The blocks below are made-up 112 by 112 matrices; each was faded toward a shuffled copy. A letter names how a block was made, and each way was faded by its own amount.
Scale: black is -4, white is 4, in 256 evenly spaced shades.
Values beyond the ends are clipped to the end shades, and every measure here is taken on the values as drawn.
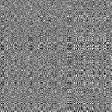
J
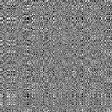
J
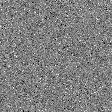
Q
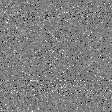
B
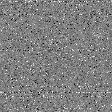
B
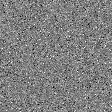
Q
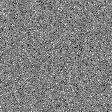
Q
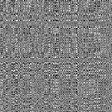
J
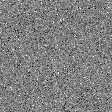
Q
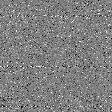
B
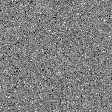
Q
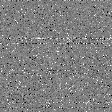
B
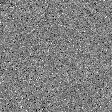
Q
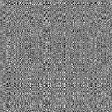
J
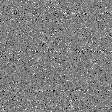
B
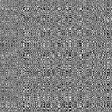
J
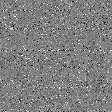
B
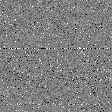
B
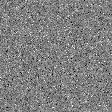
Q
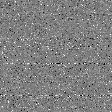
B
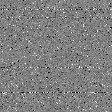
B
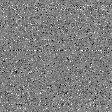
B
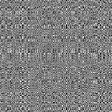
J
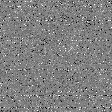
B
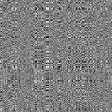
J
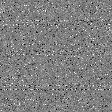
B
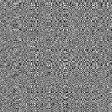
J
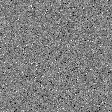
Q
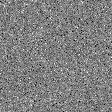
Q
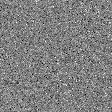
Q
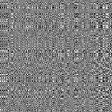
J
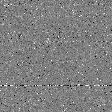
B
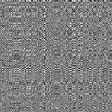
J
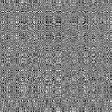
J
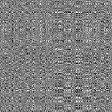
J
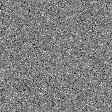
Q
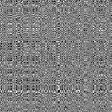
J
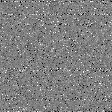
B
